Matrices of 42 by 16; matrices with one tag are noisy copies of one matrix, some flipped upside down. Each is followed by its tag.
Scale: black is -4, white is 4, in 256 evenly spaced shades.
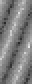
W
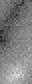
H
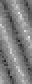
W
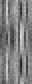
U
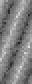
W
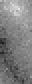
H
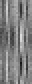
U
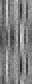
U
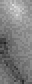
H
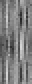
U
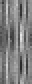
U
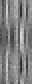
U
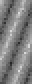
W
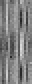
U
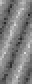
W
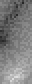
H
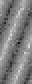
W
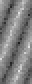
W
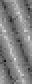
W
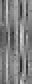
U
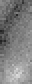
H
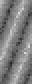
W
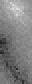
H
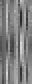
U
